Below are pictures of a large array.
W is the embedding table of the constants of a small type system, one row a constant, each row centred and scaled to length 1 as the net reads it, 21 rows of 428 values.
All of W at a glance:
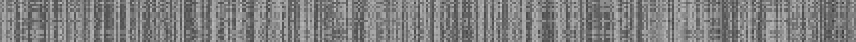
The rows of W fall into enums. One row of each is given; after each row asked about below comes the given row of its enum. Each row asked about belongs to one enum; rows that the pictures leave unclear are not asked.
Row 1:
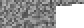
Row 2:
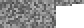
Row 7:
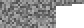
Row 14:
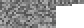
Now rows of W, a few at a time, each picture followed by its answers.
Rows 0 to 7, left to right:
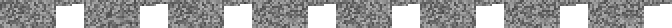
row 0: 2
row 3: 7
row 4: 2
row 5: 2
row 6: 7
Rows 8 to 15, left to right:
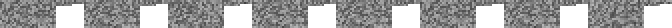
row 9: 14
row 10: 2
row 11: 14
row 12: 14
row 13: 7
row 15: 1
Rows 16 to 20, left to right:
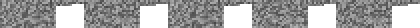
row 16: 1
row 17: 7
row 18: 1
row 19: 14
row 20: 7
